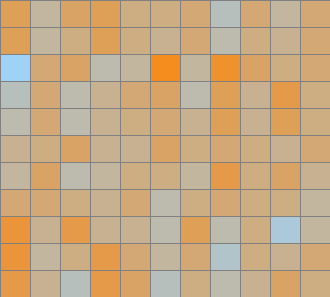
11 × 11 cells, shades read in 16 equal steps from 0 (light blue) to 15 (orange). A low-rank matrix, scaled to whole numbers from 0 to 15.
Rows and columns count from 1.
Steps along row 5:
up down up up up down up down up down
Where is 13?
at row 9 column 1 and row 10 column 1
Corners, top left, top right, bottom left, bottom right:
11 9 12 8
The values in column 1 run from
0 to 13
